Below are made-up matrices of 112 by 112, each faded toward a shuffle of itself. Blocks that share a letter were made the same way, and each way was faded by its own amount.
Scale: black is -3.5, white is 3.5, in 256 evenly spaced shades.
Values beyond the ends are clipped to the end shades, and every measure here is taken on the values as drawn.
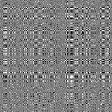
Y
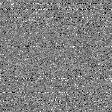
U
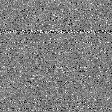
U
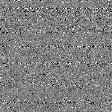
U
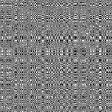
Y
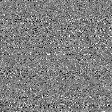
U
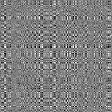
Y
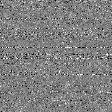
U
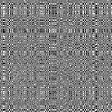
Y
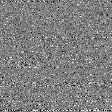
U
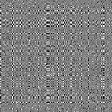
Y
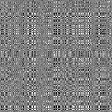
Y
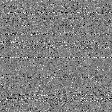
U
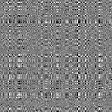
Y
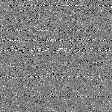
U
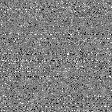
U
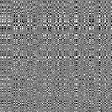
Y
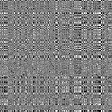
Y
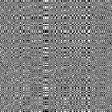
Y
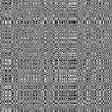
Y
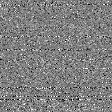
U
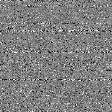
U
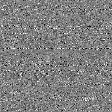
U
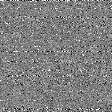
U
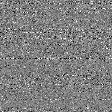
U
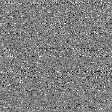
U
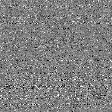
U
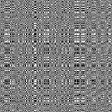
Y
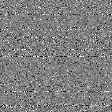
U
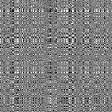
Y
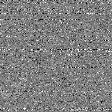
U
